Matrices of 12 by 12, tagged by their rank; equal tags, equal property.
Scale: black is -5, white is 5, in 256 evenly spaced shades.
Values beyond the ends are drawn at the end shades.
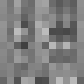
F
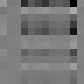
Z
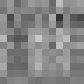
F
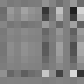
Z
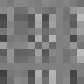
F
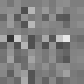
F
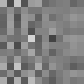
F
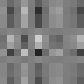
Z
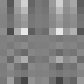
Z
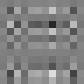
Z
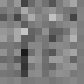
F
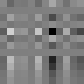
Z
